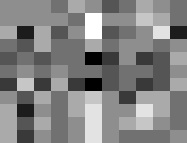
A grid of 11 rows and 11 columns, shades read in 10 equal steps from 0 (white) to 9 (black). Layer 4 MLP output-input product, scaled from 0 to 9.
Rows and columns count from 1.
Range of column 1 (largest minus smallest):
4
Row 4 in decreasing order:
6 5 5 5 5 5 4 4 4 3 3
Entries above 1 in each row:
11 10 9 11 11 11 11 11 9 10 10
